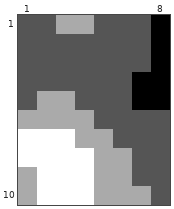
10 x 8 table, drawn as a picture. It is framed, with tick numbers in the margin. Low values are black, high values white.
The top left is the calmest part. There is an overall slope up to the bottom left. There are no regular stripes. Overall the values sit about 50% of the way up the scale. No row or column stands out.
